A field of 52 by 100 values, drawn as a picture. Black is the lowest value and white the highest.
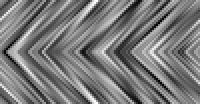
The histogram is bell-shaped. No single row or column stands out from its neighbours. Overall the values sit about 50% of the way up the scale. No overall slope runs across the table. It is mirror symmetric from top to bottom.
